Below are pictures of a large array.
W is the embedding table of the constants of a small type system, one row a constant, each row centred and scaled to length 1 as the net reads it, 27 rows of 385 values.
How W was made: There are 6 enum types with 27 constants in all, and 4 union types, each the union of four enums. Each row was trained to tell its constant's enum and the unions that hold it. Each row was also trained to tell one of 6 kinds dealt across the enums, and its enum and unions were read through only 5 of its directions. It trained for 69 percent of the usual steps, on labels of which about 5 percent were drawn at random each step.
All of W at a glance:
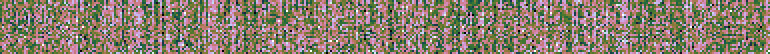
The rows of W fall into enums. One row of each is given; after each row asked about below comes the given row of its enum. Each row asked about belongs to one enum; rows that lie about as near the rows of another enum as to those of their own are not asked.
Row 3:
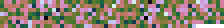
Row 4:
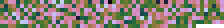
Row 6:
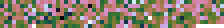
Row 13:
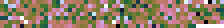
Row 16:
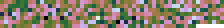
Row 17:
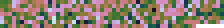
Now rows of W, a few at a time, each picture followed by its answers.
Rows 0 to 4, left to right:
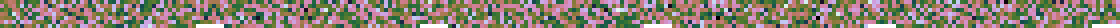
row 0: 4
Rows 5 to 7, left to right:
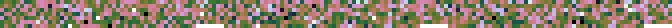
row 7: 6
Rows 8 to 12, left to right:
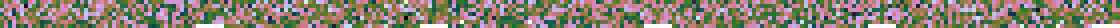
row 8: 17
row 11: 16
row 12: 6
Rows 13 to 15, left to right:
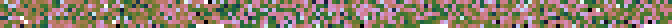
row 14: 4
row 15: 6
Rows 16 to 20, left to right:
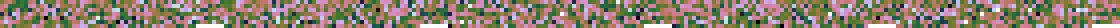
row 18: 16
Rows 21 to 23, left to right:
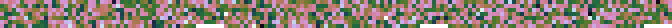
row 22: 16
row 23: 4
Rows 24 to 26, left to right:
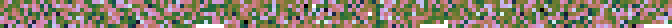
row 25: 17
